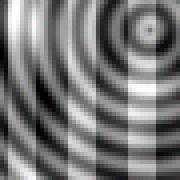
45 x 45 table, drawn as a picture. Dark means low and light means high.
Stripes: upright, repeating 3 times. Rings: centred on the top right. Slope: none.
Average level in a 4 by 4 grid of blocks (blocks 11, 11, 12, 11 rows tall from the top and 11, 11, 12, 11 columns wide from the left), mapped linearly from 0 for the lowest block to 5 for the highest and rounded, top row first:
5 2 1 2 | 1 2 1 2 | 0 1 2 2 | 2 2 1 1
